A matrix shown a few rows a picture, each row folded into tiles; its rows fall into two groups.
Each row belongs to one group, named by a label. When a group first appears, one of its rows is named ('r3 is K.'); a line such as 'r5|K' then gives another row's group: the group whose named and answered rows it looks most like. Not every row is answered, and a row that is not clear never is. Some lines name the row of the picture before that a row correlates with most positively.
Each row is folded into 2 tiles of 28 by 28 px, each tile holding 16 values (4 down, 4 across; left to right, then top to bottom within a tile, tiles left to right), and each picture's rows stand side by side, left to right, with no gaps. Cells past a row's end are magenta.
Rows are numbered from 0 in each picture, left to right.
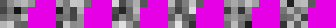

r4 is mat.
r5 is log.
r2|mat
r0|mat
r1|mat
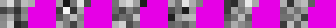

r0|mat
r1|log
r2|mat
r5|log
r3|mat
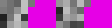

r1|mat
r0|log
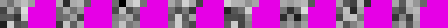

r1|log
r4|mat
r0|mat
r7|mat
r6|log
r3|mat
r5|mat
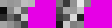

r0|mat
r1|log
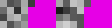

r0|log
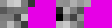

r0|mat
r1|mat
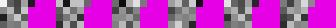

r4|log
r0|log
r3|mat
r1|log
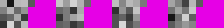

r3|log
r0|log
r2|mat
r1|mat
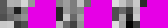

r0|mat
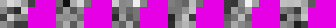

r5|mat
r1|log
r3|log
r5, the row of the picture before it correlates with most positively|2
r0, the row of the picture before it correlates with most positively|2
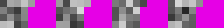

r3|mat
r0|mat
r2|mat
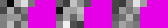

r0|log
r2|log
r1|mat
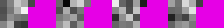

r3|mat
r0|mat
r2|log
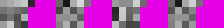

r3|log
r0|mat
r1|log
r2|mat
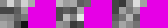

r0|mat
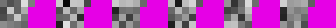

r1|log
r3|log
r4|mat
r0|log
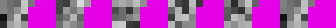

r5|log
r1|log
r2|mat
